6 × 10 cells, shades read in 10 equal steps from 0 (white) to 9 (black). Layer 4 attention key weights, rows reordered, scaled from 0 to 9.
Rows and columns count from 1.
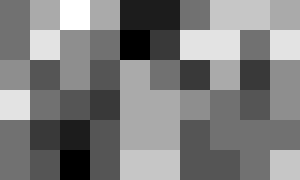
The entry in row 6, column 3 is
9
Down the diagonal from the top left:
5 1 4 7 3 2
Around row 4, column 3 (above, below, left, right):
4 8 5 7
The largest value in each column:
5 7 9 7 9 8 7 6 7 5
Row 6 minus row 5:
0 -1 1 0 -1 -1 0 1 0 -3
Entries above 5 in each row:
2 2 4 3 4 5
